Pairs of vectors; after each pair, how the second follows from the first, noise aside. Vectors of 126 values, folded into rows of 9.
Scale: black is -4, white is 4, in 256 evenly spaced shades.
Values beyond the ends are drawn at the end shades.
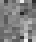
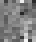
copied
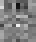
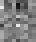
copied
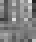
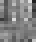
copied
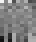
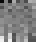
negated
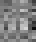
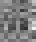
negated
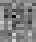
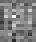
negated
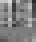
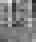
copied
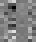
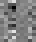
copied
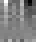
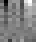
negated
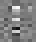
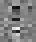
negated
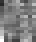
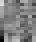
negated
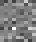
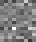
copied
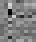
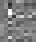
negated
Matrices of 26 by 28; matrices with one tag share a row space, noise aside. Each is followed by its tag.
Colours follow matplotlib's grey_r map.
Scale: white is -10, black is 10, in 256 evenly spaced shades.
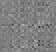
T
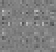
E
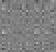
E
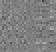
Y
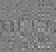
T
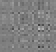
T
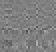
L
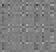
E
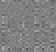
E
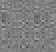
E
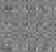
L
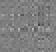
T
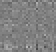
L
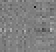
Y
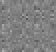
E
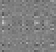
E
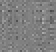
Y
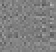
Y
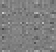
E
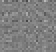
L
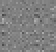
E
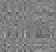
Y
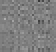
T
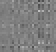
T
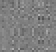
T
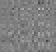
T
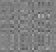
T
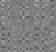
E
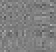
Y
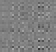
T
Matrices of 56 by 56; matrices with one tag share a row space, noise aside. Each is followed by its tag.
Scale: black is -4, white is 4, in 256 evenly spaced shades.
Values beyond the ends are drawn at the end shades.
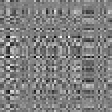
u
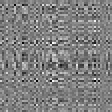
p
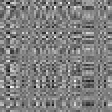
u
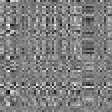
u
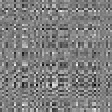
p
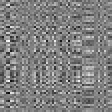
u
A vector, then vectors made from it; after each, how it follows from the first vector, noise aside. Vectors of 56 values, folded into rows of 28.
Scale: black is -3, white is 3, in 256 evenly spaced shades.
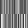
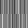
partly zeroed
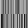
negated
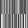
copied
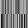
negated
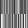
copied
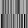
negated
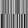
negated
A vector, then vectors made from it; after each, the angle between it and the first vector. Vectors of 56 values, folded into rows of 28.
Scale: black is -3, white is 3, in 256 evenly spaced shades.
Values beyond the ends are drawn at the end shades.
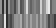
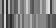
nearly parallel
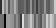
partly opposed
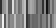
partly opposed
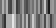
partly opposed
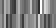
partly aligned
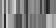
nearly opposite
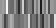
partly opposed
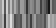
nearly opposite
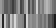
partly aligned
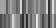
orthogonal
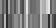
nearly parallel
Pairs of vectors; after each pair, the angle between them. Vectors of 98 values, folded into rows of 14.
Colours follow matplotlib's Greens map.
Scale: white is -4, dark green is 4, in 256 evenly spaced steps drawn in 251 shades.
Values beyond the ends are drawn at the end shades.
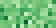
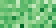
orthogonal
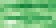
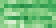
nearly parallel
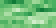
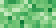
partly aligned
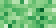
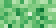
nearly parallel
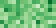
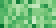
orthogonal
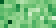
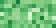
partly aligned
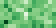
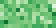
partly aligned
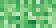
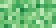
orthogonal
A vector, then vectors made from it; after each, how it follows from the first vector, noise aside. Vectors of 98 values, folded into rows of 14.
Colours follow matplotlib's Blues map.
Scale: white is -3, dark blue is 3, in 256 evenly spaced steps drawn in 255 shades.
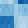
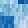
copied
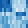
wrapped around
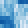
copied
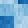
copied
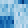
copied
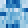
wrapped around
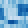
wrapped around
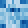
wrapped around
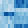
wrapped around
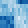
copied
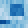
wrapped around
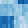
copied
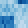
copied
